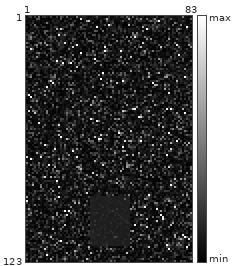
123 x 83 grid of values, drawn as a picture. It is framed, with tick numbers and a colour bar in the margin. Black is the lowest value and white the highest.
The bottom middle is the calmest part. An odd patch, calmer than its surroundings, sits in the bottom middle. No regular stripes run through it. The grain is fine, like static. There is no seam.
